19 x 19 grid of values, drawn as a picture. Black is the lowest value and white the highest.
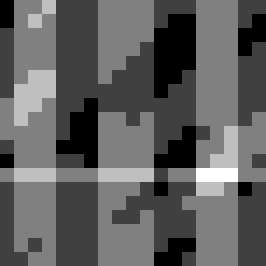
The ninth with the highest average is the middle right. Upright stripes repeat 3 times across the table. No overall slope runs across the table. Row 13 stands out from the rest. There is no seam.
